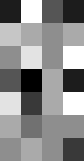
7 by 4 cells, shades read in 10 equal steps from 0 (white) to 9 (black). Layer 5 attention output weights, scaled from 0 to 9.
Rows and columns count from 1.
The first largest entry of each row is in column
1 3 1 2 2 2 4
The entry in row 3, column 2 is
1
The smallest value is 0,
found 3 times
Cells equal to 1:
2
